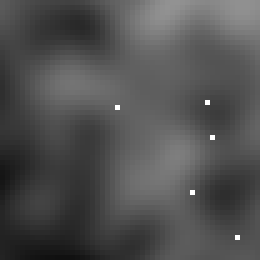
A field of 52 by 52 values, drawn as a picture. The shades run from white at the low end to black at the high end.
Slope: up to the bottom left. Odd rows or columns: none. Ninth with the highest average: bottom left. Average level on the scale: 70%. Stripes: none. Lone odd cells: 5, each lower than its neighbours.
